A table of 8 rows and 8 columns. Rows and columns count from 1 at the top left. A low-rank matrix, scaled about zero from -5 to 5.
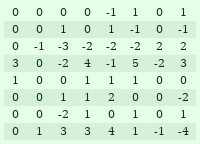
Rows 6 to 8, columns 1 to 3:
0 0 1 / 0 0 -2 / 0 1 3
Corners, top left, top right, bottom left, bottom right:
0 1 0 -4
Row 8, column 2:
1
